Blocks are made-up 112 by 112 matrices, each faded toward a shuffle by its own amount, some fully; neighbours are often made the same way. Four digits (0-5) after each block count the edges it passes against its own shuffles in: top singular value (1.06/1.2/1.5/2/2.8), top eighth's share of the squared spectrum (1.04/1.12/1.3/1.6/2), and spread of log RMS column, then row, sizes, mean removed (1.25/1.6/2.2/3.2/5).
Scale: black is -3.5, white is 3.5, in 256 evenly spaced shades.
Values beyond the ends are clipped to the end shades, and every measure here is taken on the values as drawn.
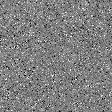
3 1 0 0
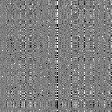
5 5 4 3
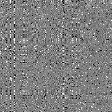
5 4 3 2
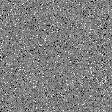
3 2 1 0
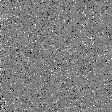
1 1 1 0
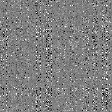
2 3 4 3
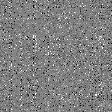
2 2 3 2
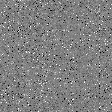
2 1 1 0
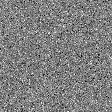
0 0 0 0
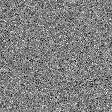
0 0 0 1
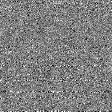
1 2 0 3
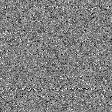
1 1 0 3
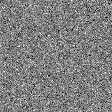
0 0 0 0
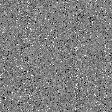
1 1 2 0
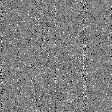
2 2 3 0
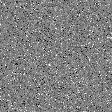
0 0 0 0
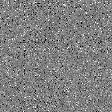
3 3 2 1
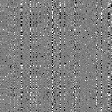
5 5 4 2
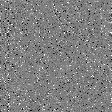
3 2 1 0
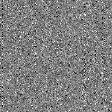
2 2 3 0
